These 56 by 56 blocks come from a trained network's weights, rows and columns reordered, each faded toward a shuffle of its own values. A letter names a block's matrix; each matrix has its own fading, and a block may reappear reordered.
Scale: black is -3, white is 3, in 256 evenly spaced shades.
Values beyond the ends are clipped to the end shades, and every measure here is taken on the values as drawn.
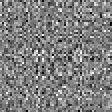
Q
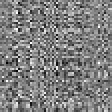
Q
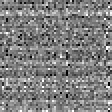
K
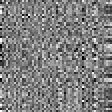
Q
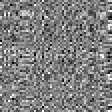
Q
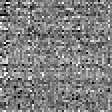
K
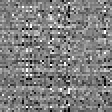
K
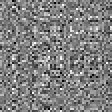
Q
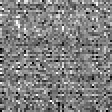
K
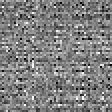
K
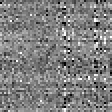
K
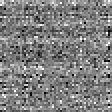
K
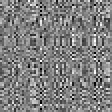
Q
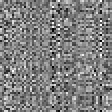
Q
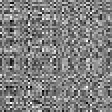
Q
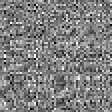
Q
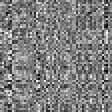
Q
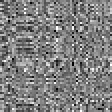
Q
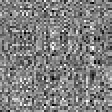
Q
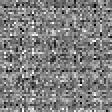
K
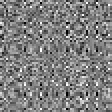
Q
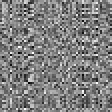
Q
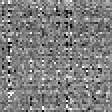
K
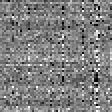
K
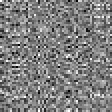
Q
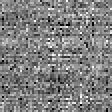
K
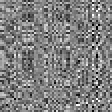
Q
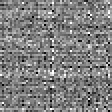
K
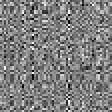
Q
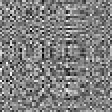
Q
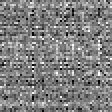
K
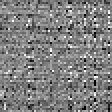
K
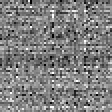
K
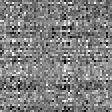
K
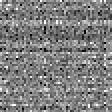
K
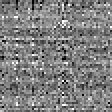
K
